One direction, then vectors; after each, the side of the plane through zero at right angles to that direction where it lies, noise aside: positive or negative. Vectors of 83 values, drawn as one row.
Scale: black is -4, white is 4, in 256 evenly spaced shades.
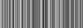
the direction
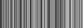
negative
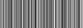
negative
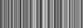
negative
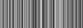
positive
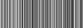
positive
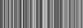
negative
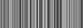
negative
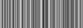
positive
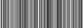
negative
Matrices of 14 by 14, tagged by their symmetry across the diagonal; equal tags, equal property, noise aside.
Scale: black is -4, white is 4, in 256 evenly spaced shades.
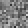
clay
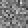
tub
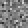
clay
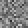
tub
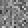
tub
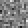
clay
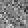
clay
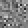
clay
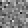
clay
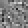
clay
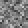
tub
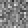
tub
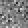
clay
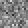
tub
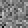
tub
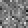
tub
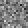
clay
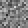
clay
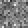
tub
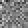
clay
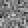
tub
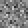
clay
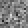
tub
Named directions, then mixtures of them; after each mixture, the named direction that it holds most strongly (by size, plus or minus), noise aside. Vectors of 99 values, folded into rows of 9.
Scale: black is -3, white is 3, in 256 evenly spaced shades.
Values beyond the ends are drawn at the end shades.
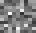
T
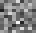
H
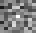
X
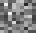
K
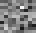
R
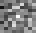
X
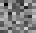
K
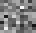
R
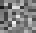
X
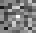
X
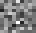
H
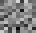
T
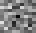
X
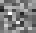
H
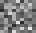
H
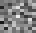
X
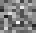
H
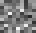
T
